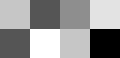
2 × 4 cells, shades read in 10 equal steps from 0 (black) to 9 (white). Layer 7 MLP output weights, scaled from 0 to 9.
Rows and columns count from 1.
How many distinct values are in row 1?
4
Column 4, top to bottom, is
8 0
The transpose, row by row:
7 3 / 3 9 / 5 7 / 8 0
